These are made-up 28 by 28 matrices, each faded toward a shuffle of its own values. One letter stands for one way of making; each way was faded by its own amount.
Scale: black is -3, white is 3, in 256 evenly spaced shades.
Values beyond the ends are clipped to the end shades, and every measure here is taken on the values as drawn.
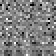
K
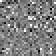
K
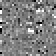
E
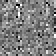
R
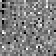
E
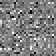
K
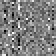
R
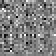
K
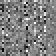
R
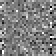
R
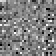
K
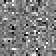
E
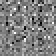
K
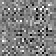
K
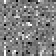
E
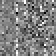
R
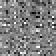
K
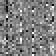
R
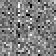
R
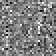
R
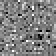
E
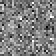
R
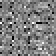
K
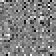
K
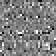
K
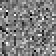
R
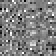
K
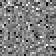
E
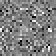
K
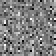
R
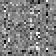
R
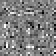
K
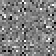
E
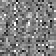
E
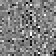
R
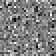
R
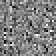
R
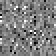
E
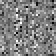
R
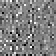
E
